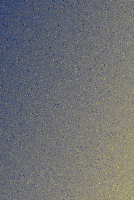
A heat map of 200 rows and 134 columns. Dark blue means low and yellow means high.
Odd rows or columns: none. Grain: fine. Slope: up to the bottom right. Stripes: none. Ninth with the highest average: bottom right. Histogram: bell-shaped. Ninth with the lowest average: top left. Mirror symmetry: none.
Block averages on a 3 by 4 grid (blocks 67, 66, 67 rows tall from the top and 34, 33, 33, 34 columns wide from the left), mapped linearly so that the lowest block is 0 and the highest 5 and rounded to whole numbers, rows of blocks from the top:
0 1 2 3 | 1 2 3 4 | 2 3 4 5
